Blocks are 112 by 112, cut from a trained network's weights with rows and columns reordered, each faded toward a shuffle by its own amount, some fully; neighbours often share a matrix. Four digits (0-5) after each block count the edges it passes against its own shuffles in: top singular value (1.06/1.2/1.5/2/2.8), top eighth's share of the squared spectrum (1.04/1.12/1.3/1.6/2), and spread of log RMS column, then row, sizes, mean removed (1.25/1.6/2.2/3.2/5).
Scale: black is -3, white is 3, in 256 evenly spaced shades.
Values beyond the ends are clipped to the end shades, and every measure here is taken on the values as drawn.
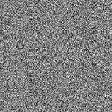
4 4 2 2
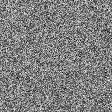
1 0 0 0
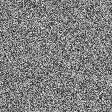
0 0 0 0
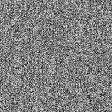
3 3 0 0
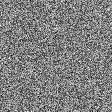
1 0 0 0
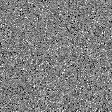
2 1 0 1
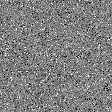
2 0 0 0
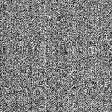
4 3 1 1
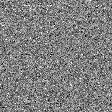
2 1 0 0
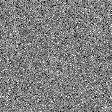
3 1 0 1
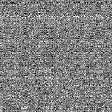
4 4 1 2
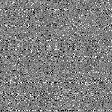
4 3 0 3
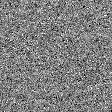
0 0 0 0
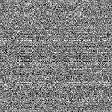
4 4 1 2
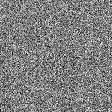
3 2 0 0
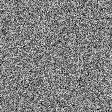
0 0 0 0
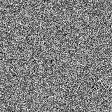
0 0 0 0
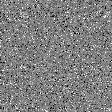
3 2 0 1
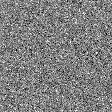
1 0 0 0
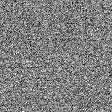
3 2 0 1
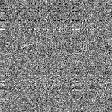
4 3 1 2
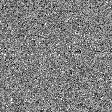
2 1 0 0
